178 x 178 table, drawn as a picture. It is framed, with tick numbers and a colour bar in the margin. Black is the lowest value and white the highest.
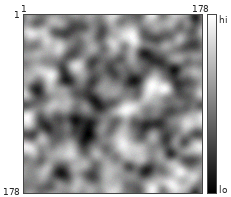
Neither half mirrors the other. No row or column stands out. No lone cell stands out from its neighbours. There is no overall slope. The field is smooth, with broad soft blobs.
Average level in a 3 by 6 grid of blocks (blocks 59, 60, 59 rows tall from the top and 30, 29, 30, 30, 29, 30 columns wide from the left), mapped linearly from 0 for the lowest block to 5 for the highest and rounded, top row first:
522412 | 310332 | 333434
